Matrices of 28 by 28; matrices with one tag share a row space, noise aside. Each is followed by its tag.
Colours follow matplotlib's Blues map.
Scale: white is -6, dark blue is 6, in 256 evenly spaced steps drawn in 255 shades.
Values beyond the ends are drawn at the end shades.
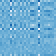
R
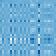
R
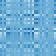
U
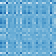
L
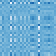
R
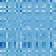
L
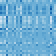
L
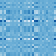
U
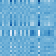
R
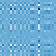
R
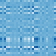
U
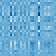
R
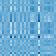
R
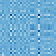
R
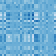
U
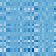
U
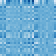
U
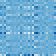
U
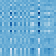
R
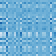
L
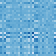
U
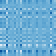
L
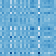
R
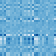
U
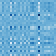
R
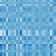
L
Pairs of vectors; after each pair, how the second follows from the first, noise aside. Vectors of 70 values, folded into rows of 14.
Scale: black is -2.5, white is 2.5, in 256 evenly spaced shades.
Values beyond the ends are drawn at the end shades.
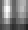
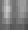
shrunk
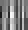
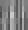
shrunk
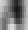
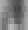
shrunk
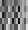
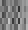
shrunk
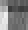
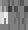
partly zeroed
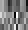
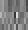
shrunk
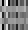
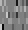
partly zeroed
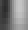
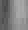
shrunk
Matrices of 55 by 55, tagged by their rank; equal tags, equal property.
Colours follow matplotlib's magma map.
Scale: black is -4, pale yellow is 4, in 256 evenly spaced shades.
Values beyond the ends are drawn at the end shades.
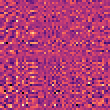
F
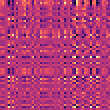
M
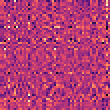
F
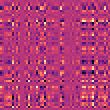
M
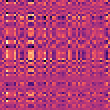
M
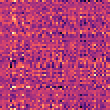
F
